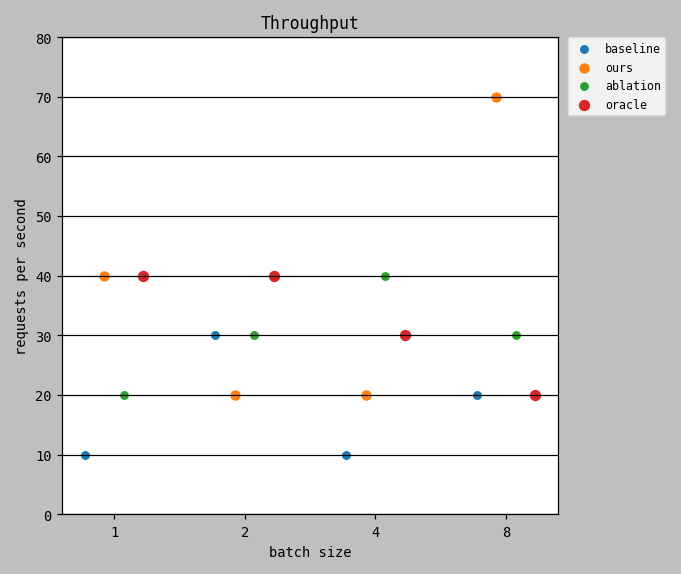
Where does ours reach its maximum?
8
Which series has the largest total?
ours
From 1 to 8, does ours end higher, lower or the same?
higher
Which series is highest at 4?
ablation
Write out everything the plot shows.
Title: Throughput
x-axis: batch size, ticks 1 2 4 8
y-axis: requests per second, ticks 0 10 20 30 40 50 60 70 80
Legend: baseline, ours, ablation, oracle
Values:
baseline: 10 30 10 20
ours: 40 20 20 70
ablation: 20 30 40 30
oracle: 40 40 30 20
